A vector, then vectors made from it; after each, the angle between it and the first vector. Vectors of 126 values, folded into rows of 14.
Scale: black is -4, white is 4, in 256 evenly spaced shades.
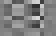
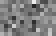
partly aligned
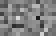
partly opposed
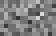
partly aligned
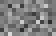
orthogonal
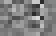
nearly parallel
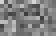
partly aligned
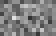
partly opposed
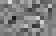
partly aligned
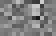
nearly opposite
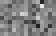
partly aligned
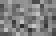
partly opposed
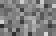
orthogonal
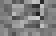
nearly parallel
